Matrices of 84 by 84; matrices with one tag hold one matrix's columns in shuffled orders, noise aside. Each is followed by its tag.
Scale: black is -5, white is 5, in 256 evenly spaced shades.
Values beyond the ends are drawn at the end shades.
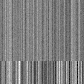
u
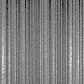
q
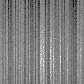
q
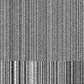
u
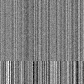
u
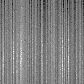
q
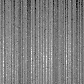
q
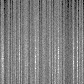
q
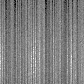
q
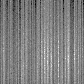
q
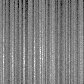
q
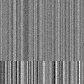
u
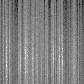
q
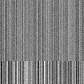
u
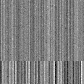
u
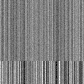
u
